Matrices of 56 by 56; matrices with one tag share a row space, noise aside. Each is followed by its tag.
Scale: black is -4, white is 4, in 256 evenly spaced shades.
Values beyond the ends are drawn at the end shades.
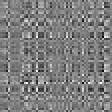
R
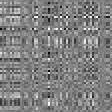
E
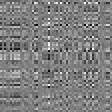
E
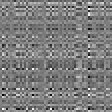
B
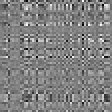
R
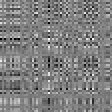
E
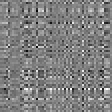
R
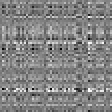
B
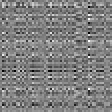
B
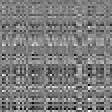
B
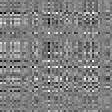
E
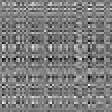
B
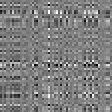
E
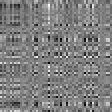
E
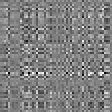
R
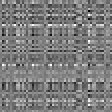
B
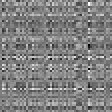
B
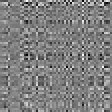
R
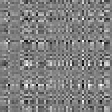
R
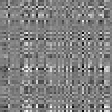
R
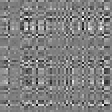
R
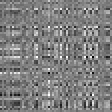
E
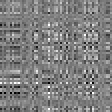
E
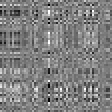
E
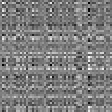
B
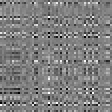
E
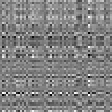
B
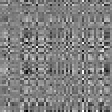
R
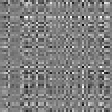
R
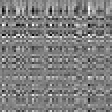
B
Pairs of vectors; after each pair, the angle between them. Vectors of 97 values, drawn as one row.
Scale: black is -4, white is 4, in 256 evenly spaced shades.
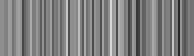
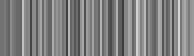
nearly opposite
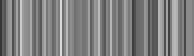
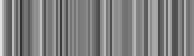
nearly opposite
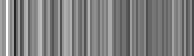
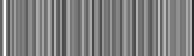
orthogonal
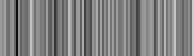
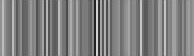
partly aligned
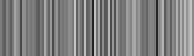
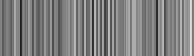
nearly parallel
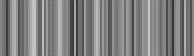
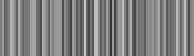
partly aligned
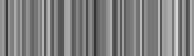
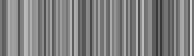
orthogonal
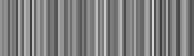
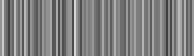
orthogonal
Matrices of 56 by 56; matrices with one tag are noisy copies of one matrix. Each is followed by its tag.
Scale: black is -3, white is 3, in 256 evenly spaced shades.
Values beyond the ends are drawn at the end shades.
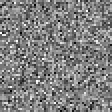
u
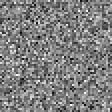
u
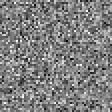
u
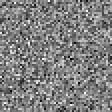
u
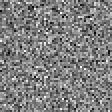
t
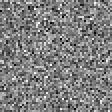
t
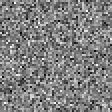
u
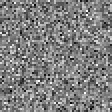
u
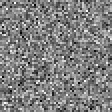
u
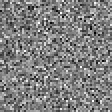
t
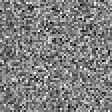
t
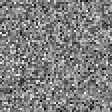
u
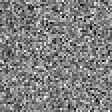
t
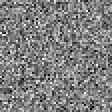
u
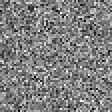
t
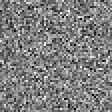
t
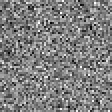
t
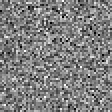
t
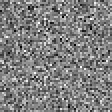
t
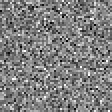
t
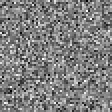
u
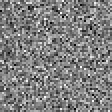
t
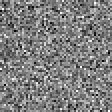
t
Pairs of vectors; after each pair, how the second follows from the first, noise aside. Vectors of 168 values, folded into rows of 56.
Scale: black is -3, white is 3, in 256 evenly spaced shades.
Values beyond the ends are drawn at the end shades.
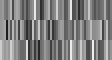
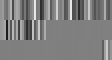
partly zeroed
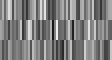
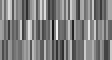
copied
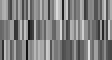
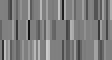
partly zeroed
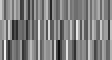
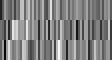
negated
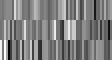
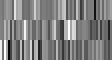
copied
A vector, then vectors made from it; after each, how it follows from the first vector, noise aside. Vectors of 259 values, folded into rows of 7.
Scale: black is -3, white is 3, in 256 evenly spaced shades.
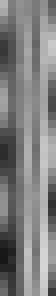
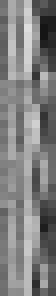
wrapped around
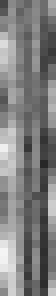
negated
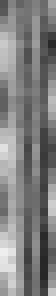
negated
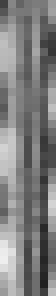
negated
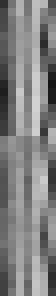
wrapped around
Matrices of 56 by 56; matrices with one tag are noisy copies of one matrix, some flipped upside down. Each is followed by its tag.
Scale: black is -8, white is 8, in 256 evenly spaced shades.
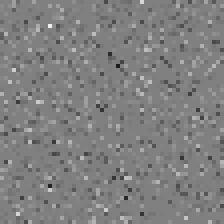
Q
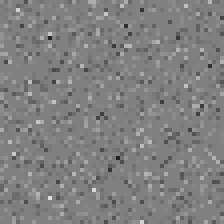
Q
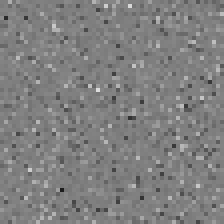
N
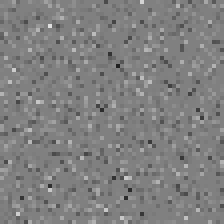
Q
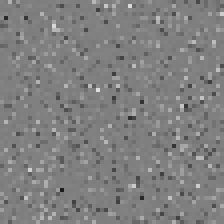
N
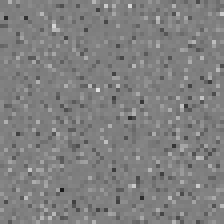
N
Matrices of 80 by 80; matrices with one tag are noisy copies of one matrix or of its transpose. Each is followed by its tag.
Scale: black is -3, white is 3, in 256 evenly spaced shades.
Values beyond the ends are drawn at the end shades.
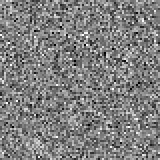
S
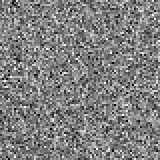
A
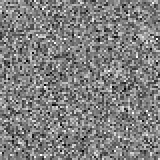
S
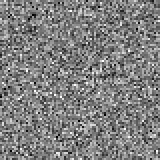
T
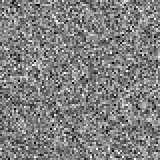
A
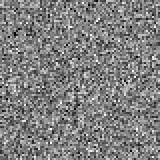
T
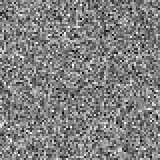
A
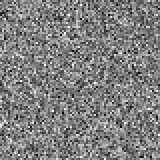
A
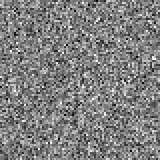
T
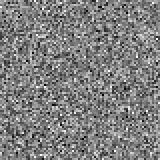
S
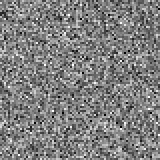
A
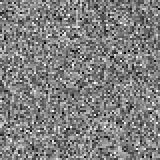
A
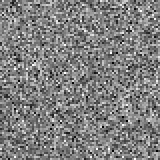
A
